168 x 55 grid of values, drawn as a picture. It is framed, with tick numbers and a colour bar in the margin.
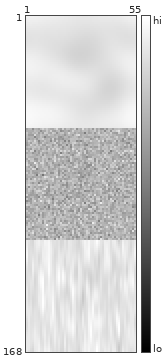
The table splits into 3 rows of 1 panel. Panel 1,1: very high, smooth, faint in contrast. Panel 2,1: high, fine-grained. Panel 3,1: very high, streaked downward, faint in contrast.
